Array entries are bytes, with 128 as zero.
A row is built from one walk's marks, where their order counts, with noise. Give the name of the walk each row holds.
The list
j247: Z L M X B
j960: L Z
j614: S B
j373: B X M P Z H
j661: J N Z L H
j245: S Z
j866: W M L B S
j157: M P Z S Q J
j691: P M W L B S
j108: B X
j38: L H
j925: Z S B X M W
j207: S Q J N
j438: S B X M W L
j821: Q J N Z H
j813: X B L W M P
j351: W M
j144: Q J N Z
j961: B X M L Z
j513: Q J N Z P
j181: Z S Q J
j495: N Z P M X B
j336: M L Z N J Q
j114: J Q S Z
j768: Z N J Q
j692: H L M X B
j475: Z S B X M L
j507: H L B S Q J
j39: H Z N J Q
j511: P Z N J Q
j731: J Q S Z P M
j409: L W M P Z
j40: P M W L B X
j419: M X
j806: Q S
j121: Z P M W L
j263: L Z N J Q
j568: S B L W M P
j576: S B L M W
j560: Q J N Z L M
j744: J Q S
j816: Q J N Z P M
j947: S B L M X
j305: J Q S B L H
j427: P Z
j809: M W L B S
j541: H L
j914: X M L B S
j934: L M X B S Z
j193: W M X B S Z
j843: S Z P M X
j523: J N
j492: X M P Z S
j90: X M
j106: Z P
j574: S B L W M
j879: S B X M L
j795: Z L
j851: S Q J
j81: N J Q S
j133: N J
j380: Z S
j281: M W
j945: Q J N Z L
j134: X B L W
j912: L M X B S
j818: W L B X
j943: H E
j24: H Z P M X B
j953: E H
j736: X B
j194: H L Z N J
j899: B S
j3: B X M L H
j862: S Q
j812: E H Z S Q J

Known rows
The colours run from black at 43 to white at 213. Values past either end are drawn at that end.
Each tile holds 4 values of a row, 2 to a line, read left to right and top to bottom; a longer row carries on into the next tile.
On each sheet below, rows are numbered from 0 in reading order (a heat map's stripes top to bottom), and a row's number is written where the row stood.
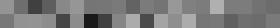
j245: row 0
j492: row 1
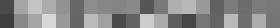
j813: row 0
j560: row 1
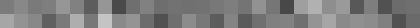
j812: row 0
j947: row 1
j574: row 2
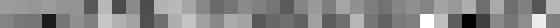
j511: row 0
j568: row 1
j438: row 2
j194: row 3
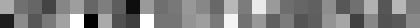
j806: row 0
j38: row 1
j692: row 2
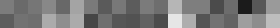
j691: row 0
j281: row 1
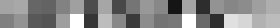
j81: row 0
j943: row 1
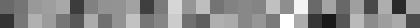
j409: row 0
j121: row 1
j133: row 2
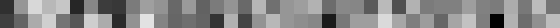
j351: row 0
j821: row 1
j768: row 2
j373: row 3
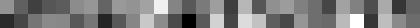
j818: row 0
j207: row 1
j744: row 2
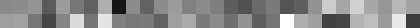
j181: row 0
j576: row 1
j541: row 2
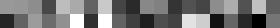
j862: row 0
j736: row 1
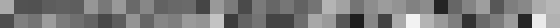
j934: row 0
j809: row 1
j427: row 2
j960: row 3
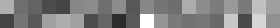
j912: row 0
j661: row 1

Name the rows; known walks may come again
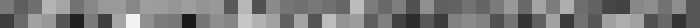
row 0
j427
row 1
j511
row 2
j914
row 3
j40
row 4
j912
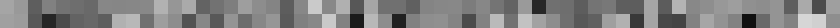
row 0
j144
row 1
j513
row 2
j90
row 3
j157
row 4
j247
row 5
j39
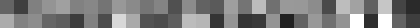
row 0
j961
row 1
j495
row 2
j862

